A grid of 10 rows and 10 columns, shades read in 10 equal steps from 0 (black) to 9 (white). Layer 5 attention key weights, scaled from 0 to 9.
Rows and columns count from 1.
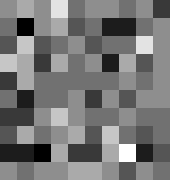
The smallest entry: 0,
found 2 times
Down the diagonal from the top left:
5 0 3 6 4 2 4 4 1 4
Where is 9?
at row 9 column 8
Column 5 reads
4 3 5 4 4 5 5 6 2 6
